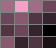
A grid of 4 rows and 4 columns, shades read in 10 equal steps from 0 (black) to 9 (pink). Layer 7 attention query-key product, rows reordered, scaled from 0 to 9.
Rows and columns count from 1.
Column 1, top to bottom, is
6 4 3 5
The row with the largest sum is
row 1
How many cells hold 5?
2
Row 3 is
3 4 2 0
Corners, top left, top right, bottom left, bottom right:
6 4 5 1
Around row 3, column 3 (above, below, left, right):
3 3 4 0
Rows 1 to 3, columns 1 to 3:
6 9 6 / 4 5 3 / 3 4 2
